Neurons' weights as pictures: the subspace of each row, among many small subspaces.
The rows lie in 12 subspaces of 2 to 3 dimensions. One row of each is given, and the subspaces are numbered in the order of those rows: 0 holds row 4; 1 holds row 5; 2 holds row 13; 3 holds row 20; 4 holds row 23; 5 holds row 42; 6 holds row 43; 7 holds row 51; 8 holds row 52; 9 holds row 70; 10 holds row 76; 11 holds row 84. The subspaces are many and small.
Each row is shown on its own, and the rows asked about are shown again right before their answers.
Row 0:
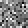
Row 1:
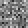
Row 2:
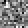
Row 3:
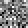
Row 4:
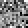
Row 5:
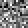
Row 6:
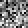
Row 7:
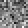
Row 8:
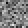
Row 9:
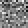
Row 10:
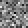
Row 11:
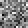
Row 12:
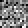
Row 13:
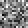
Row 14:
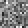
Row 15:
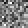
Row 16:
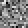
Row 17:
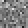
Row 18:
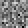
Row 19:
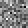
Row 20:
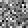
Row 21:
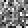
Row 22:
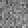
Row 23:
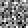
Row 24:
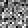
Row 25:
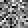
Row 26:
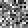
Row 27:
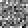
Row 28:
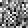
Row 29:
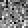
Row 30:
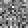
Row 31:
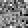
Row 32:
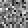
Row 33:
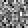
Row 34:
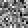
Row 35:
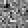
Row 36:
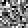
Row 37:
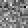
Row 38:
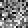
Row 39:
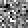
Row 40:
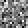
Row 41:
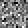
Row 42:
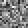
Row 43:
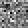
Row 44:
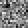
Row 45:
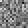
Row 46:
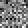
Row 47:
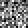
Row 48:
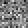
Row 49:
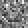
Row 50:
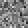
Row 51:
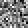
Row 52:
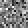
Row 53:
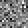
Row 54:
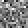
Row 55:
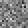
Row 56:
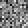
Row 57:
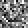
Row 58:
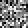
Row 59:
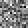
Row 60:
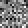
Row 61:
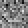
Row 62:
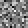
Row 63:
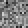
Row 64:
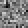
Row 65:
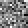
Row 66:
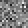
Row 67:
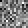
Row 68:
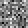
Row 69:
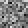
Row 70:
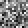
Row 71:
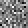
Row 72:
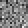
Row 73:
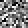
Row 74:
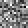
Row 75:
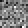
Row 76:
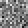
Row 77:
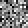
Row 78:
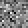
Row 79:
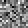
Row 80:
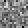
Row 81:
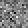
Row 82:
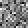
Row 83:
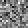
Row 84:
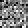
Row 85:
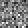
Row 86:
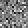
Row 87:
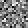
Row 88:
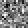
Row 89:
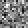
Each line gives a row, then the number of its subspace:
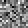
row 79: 5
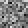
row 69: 0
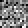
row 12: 11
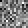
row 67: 9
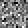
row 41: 8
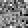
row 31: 0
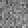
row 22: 1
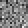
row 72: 10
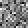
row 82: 2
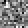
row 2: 6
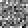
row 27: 11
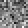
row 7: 10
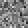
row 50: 7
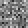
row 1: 8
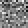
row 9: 6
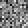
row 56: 10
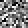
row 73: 8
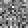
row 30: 4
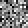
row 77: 10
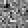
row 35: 6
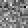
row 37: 1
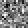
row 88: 9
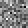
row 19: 1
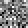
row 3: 4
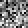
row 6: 9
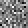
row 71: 0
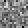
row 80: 1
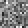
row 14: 3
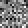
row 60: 7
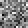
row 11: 2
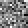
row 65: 0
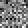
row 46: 7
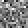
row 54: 11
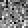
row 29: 10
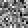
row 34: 7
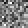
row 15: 0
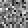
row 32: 8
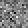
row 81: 6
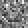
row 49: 2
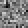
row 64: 6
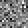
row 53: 3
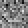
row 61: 2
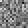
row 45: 9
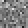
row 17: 11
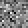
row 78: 6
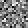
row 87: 8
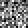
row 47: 4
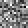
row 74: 1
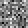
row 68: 8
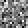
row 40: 7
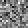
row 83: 5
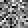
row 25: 8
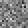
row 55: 3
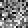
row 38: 2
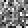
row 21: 0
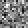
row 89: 9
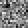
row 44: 6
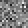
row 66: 3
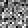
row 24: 7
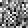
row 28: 9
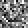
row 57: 2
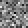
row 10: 5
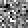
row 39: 6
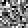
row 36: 5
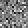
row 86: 0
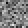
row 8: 5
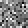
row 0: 3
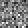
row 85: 4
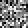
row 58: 11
